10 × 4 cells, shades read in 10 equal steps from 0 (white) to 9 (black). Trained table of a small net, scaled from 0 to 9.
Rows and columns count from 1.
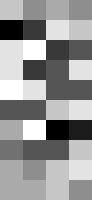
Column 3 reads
3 1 7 6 6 2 9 6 2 2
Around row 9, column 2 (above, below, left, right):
6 3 3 2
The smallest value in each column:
0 0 1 1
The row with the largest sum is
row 7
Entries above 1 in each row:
4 3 2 2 2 3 3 4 3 4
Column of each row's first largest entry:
2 1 3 2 3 1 3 2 2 4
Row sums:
13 19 14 15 13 15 20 19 10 12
